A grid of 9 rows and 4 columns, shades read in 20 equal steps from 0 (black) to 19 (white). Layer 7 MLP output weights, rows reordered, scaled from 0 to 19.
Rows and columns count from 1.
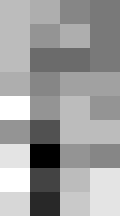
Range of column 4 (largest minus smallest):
8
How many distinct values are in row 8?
4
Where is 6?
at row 6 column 2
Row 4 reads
13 10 12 12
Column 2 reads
13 11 8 10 11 6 0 5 3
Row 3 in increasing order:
8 8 9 14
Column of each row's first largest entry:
1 1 1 1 1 3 1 1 4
